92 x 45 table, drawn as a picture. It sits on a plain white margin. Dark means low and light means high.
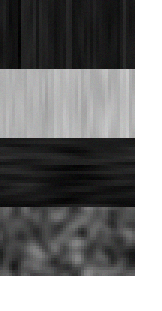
The table splits into 4 rows of 1 panel. Panel 1,1: very low, streaked downward, faint in contrast. Panel 2,1: high, streaked downward, faint in contrast. Panel 3,1: very low, streaked across, faint in contrast. Panel 4,1: low, blotchy.
